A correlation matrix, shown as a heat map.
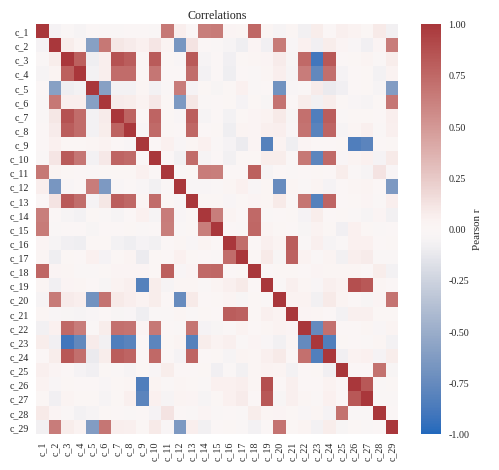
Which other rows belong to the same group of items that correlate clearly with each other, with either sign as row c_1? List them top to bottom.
c_11, c_14, c_15, c_18
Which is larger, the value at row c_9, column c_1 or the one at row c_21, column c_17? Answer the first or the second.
the second
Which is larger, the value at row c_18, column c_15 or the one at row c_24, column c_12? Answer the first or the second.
the first
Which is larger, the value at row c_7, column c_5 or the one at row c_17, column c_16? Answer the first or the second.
the second
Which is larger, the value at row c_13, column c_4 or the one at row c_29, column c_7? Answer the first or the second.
the first
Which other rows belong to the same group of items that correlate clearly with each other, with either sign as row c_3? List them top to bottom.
c_4, c_7, c_8, c_10, c_13, c_22, c_23, c_24
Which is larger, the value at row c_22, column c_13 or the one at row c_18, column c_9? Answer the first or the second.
the first
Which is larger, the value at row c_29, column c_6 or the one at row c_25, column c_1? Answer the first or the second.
the first
